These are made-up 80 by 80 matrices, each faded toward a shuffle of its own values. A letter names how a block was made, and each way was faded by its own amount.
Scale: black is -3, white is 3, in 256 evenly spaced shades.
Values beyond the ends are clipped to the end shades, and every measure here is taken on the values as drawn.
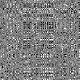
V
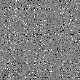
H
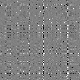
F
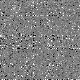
H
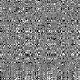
V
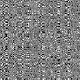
V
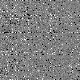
H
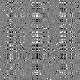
F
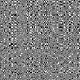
V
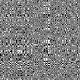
V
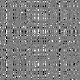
F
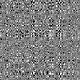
V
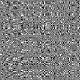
V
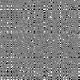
F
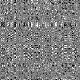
V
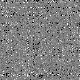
H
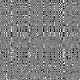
F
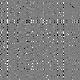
F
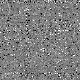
H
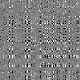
F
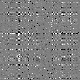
F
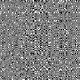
V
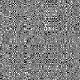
V
